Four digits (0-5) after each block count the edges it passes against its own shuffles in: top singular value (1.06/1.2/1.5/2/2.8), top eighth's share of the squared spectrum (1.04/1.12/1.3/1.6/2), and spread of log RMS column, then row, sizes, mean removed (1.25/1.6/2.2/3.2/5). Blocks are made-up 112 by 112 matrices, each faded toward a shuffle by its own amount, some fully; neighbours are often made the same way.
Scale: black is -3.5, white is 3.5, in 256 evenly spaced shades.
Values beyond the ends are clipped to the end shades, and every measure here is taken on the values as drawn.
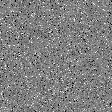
2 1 0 0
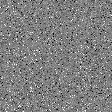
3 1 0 0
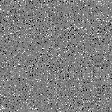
4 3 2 2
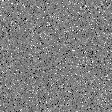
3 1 0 0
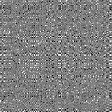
5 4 3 3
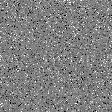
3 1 0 0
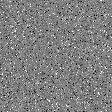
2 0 0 0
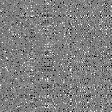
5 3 2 2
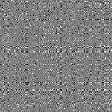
5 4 3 3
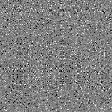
4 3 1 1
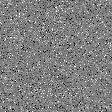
3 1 0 0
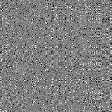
5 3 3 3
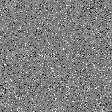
3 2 0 1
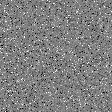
2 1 0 0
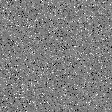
0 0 0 0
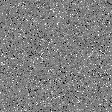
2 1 0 0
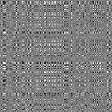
5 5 4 4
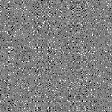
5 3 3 2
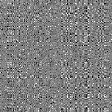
5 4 3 3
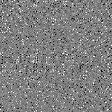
4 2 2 1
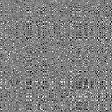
5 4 3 3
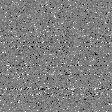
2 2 0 2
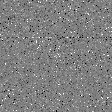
2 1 0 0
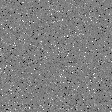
0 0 0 0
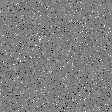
0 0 0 0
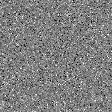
3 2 1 0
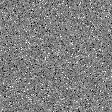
1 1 0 0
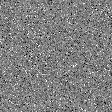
1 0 0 0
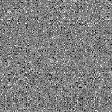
4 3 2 2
